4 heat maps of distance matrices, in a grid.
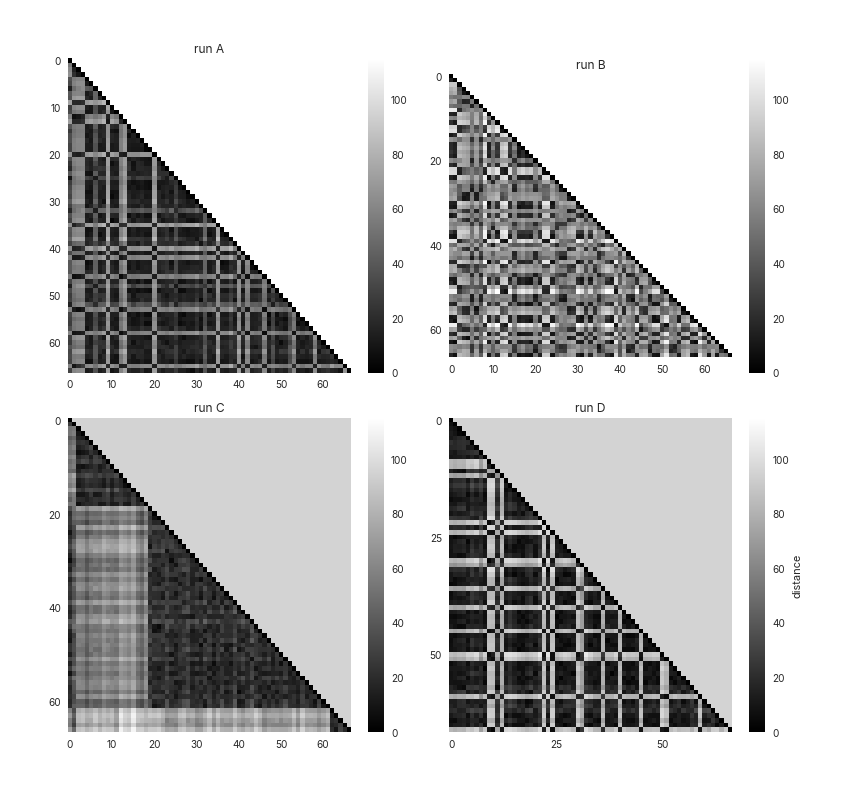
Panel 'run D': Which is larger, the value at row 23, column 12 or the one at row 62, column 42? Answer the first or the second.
the first
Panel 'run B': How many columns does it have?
67
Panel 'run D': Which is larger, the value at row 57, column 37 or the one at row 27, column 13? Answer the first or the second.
the first
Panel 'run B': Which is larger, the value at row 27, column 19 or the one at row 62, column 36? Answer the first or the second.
the second
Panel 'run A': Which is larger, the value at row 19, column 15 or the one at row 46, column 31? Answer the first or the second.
the second
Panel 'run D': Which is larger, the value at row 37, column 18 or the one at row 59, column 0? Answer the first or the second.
the second
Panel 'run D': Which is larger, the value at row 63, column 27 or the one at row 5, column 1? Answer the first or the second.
the second
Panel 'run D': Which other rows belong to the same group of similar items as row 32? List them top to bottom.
0, 1, 2, 3, 4, 5, 6, 7, 8, 11, 13, 14, 15, 16, 17, 18, 19, 20, 21, 23, 25, 26, 27, 28, 29, 33, 34, 35, 37, 38, 39, 41, 42, 43, 44, 46, 47, 48, 49, 52, 53, 54, 55, 56, 57, 58, 60, 61, 62, 63, 64, 65
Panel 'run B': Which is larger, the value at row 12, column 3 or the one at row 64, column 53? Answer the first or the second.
the first
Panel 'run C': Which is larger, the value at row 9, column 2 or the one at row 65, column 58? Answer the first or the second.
the second
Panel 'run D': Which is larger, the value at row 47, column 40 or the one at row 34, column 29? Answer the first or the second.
the first
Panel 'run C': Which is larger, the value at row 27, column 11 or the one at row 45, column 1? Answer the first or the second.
the first
